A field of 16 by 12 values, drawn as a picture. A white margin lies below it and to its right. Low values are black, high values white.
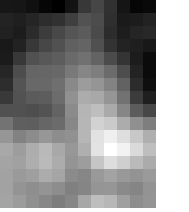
Roughest part: middle right. Ninth with the highest average: bottom right. Stripes: none. Calmest part: bottom left. Slope: up to the bottom.
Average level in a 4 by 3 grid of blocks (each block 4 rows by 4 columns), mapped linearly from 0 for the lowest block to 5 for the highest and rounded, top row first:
010
231
355
444
